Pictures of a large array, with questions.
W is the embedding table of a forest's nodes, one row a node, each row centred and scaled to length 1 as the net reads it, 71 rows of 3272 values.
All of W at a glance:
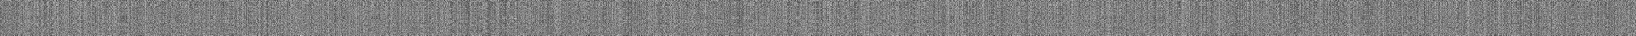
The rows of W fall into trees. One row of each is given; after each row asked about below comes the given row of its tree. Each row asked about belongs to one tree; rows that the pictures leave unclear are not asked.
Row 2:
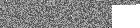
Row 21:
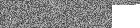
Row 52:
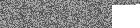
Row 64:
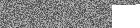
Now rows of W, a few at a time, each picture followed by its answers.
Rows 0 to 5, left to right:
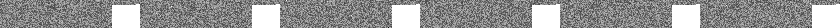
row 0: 52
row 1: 52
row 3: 2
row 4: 64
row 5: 64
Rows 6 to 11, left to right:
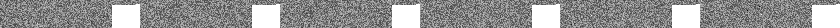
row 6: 21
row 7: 64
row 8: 64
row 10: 64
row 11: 64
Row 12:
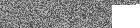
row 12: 2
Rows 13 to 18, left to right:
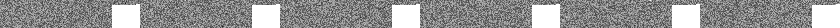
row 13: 2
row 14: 64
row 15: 2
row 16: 52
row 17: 52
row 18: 64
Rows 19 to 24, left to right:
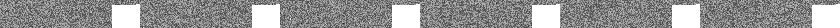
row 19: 2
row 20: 2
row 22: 52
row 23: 64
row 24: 64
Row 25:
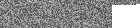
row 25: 2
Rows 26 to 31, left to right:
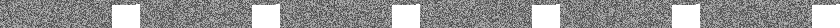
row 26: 2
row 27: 64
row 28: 52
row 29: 2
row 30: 64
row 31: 52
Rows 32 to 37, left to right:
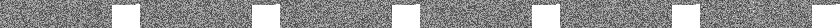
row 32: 52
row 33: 21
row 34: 21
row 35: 52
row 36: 21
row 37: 21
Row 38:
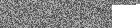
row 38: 2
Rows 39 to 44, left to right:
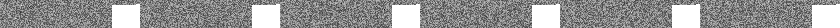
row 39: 64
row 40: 52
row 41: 52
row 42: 52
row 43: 2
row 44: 52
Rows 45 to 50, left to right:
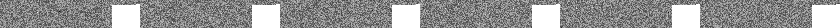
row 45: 52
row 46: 64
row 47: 64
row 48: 64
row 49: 2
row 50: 2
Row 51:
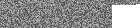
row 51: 2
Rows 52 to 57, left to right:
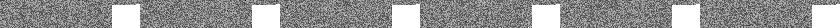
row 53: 64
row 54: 21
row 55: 52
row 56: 64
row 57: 52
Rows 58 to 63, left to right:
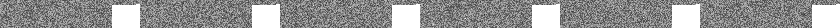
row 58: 64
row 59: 2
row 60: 21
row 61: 64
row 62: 21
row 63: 64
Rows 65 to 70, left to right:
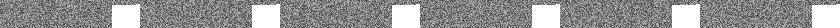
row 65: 52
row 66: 2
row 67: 52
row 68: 21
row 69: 2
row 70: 2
